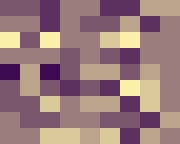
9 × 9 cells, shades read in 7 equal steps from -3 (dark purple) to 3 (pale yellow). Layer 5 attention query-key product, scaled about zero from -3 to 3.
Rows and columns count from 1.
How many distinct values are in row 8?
4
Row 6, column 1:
-1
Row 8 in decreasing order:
1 0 0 0 -1 -1 -1 -1 -2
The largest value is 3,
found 4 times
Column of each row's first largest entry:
8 7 1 1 2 7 3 9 3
